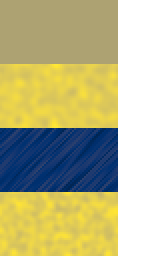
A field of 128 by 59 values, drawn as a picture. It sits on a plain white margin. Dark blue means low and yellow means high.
The table splits into 4 rows of 1 panel. Panel 1,1: high, flat. Panel 2,1: very high, blotchy, faint in contrast. Panel 3,1: very low, slanting up to the right, faint in contrast. Panel 4,1: very high, blotchy, faint in contrast.
